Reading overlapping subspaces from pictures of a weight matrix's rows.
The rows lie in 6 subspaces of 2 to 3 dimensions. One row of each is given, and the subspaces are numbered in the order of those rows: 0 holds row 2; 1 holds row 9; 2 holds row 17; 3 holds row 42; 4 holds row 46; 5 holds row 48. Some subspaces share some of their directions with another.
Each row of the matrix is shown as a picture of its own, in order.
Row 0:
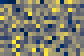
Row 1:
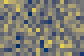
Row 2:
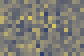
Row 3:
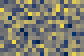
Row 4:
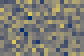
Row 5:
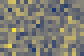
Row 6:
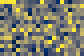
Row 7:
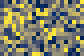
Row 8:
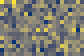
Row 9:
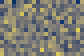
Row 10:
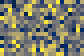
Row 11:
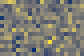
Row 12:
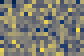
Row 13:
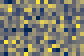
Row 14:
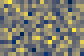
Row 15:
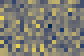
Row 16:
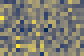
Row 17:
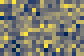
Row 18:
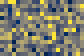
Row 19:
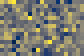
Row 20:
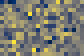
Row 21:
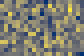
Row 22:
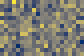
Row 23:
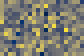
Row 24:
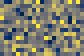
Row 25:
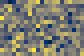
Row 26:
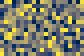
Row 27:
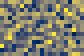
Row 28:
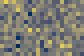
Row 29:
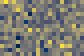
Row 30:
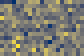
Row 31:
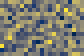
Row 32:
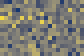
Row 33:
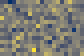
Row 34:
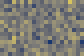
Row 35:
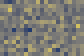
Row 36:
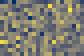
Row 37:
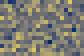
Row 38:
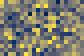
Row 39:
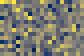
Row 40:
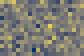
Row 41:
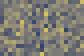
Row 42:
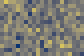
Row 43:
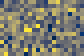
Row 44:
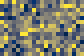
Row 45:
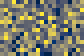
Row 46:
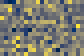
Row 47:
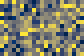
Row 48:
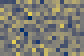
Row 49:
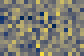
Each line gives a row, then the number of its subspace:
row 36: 3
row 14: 2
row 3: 5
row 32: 0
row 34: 2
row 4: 5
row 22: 2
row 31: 5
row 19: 0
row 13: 4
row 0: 5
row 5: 2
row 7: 0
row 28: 3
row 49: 0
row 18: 3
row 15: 4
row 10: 1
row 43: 4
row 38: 4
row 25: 3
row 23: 0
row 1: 3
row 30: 2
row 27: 5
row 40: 4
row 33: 2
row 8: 1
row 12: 1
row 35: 4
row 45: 0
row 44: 2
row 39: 3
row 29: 3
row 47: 2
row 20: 4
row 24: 1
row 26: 1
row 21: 3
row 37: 5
